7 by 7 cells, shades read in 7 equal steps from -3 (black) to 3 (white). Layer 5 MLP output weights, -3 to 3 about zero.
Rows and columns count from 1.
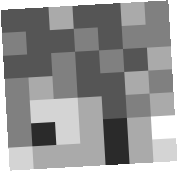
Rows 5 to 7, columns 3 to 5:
2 1 -1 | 2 1 -2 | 1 1 -2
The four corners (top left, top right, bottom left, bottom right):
-1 0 2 2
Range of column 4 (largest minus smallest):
2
